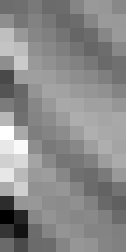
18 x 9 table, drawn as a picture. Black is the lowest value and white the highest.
Slope: none. Histogram: heavy tails on both sides. Mirror symmetry: none. Grain: diagonal, down to the right. Seam: vertical, 20% of the way across, the right part calmer. Roughest part: bottom left.
